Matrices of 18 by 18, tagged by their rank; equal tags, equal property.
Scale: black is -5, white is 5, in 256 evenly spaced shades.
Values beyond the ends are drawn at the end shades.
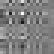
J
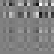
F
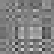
J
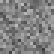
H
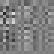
J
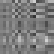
J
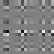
F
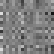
J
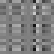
F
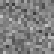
H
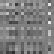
J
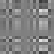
F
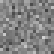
H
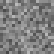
H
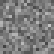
H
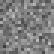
H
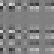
F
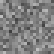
H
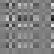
F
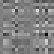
J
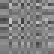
J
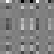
F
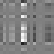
F
